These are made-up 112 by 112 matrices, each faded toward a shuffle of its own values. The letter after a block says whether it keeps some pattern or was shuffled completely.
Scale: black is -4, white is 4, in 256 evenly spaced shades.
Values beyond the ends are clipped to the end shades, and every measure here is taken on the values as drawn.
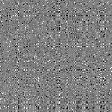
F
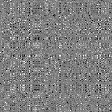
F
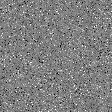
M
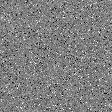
M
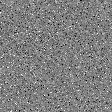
M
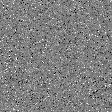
M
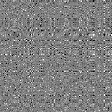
F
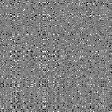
F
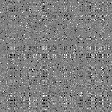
F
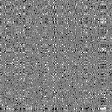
F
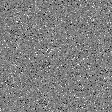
M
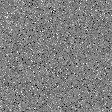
M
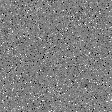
M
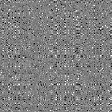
F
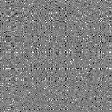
F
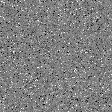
M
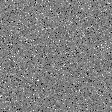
M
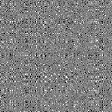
F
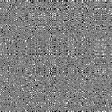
F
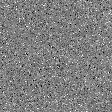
M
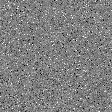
M
